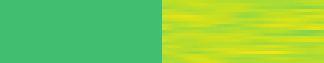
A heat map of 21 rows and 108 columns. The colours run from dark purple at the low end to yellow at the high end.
The table splits into one row of 2 panels. Panel 1,1: high, flat. Panel 1,2: very high, streaked across, faint in contrast.
